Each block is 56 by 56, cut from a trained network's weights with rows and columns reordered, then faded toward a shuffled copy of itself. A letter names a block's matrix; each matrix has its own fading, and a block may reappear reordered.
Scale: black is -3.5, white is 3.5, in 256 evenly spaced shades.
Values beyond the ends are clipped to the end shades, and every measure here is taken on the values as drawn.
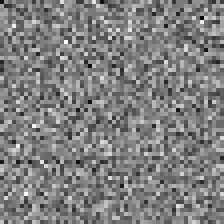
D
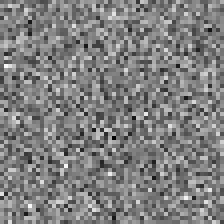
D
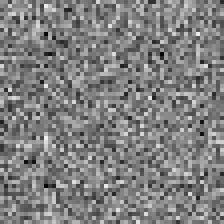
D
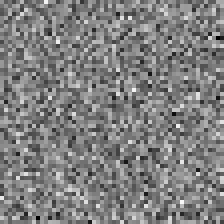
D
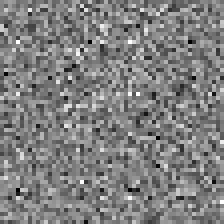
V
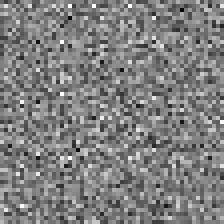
V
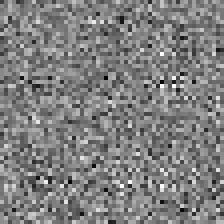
V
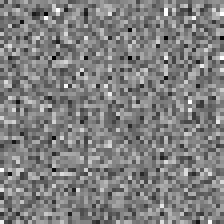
V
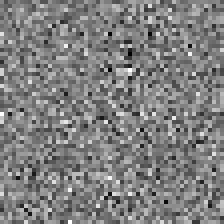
V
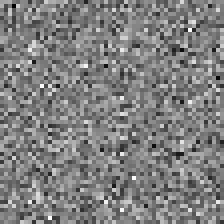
V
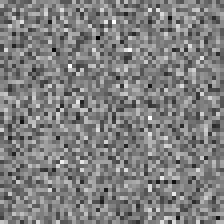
D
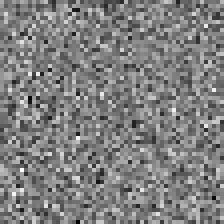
D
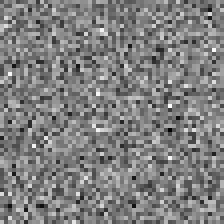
D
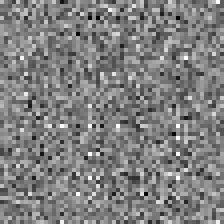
V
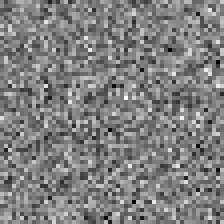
D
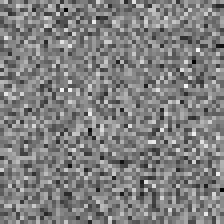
D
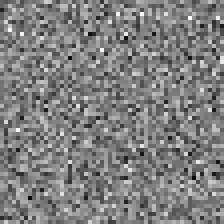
D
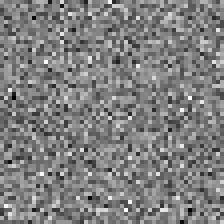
V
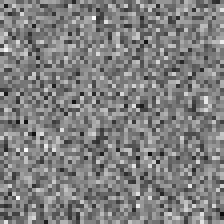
D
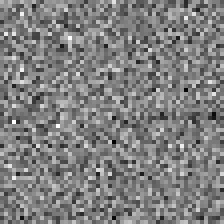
D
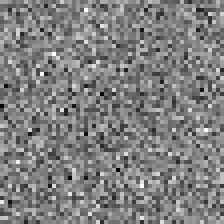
D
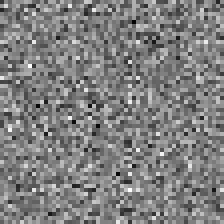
V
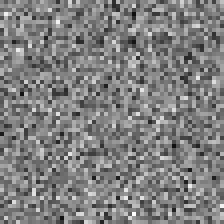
D
